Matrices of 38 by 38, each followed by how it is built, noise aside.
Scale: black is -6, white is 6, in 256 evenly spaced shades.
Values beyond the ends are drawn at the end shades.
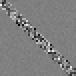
banded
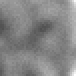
smooth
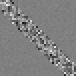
banded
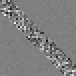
banded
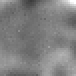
smooth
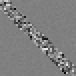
banded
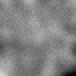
smooth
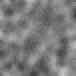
smooth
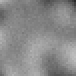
smooth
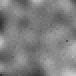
smooth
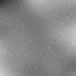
smooth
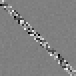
banded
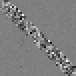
banded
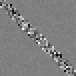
banded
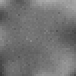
smooth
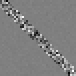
banded
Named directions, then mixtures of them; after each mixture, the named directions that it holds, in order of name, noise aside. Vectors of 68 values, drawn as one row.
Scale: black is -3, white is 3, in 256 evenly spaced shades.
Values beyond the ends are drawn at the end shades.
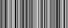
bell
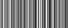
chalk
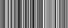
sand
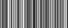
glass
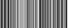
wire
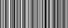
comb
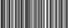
comb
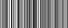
chalk, glass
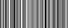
comb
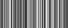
bell, chalk, sand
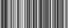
glass, wire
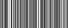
bell, chalk, glass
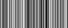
chalk, glass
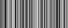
bell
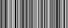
bell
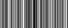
glass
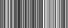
sand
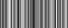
comb, glass, sand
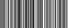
sand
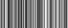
comb, glass, sand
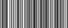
glass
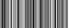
glass, sand, wire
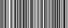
bell, comb, sand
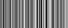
chalk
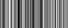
glass, sand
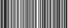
bell, chalk, wire
